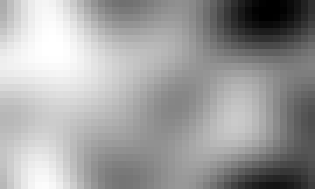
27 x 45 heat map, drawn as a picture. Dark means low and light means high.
Ninth with the highest average: top left. Lone odd cells: none. Slope: up to the left. Ninth with the lowest average: top right.
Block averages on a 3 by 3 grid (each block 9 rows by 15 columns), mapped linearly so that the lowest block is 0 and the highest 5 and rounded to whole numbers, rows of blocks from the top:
530
533
431
